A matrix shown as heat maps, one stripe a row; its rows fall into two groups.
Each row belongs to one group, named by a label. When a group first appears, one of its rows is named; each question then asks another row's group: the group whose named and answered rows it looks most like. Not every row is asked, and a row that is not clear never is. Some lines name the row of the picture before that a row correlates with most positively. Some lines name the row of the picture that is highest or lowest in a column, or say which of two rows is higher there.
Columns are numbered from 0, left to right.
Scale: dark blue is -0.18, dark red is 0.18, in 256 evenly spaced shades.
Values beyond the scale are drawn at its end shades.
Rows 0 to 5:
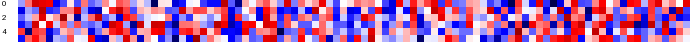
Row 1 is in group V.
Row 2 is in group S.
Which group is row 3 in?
V
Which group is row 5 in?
S
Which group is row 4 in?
V
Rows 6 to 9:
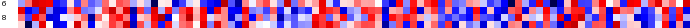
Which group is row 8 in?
V
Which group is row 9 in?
V
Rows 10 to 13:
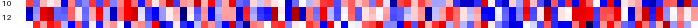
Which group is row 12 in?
S
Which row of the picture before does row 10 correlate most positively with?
8
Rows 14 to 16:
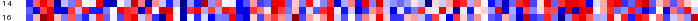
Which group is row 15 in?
V
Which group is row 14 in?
S
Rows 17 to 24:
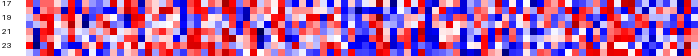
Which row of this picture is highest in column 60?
20
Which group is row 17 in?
V
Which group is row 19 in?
S
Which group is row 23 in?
V
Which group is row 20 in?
S
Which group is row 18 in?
V
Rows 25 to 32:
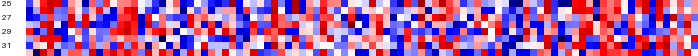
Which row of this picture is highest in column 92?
27
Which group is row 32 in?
V
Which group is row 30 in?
S
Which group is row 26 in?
S
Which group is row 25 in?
S
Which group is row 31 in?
S
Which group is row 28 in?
V
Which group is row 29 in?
V
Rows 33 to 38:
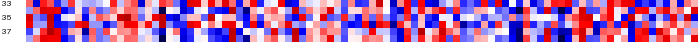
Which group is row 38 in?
S
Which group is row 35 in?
V
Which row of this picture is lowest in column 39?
37
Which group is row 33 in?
V
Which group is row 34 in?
S
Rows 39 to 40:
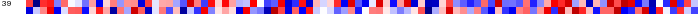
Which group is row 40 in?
S
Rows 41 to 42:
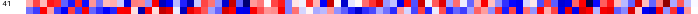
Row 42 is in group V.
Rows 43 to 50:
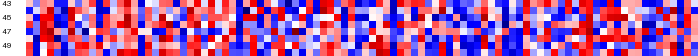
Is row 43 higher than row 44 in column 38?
Yes
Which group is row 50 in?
V
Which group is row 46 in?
V
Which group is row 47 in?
S
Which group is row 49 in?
V
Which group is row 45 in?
V
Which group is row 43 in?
V
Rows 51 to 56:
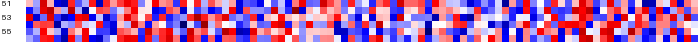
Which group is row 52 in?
S
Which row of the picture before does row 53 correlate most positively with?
50
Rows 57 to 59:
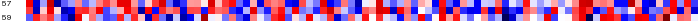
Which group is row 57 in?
V
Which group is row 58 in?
V
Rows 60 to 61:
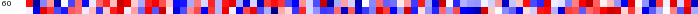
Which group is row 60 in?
V
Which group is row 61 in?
V
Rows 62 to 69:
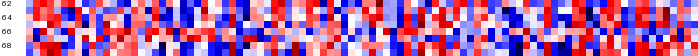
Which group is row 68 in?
S
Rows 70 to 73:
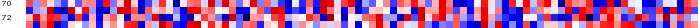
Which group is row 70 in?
V
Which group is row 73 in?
V
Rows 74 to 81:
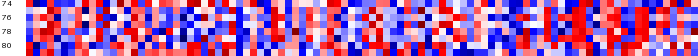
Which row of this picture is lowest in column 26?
78
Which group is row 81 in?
V
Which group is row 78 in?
S
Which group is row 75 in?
S
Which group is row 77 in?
S
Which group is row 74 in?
V
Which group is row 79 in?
S
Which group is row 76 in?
S
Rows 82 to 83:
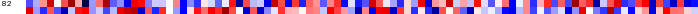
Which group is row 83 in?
V
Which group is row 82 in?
S
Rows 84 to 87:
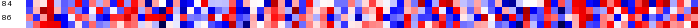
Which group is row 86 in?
V
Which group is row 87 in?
S
